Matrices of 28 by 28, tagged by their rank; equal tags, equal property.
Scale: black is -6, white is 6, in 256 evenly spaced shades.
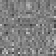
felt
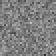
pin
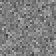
pin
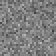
pin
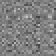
felt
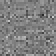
felt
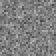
pin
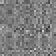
felt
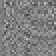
felt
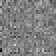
felt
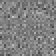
felt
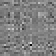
felt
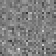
felt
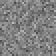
pin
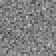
pin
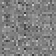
felt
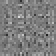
felt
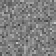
pin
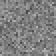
pin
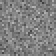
pin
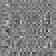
felt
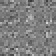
felt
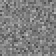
pin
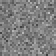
pin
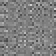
felt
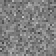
pin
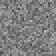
pin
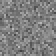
pin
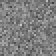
pin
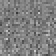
felt
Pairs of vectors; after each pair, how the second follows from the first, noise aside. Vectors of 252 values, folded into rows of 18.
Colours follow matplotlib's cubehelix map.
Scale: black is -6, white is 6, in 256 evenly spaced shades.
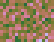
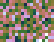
scaled up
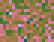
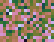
scaled up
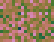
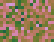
shuffled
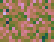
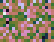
scaled up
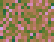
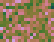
sign-scrambled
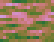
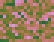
sign-scrambled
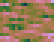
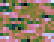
scaled up
